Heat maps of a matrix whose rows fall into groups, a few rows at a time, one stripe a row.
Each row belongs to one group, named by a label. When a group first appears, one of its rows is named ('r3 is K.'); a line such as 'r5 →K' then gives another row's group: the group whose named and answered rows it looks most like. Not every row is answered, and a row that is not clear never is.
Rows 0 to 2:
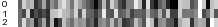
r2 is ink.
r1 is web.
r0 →ink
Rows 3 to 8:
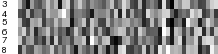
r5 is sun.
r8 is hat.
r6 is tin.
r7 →sun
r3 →sun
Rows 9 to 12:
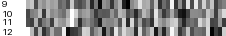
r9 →ink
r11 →web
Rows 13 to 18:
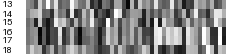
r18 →ink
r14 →sun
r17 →web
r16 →web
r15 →sun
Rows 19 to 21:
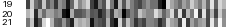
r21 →hat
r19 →hat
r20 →ink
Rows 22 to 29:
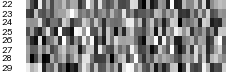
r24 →tin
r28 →sun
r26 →sun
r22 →sun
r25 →hat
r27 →sun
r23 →web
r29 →tin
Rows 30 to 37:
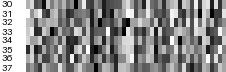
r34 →tin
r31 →tin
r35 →hat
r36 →tin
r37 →hat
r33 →hat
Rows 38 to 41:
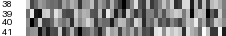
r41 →web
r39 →hat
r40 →sun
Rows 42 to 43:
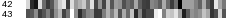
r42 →sun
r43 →web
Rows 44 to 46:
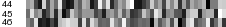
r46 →web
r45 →ink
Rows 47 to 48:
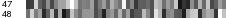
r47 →web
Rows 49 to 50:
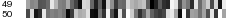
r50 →hat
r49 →tin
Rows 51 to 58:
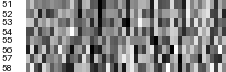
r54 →web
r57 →tin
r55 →tin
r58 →hat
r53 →ink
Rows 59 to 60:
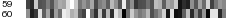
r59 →web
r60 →sun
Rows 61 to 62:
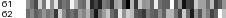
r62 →hat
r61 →ink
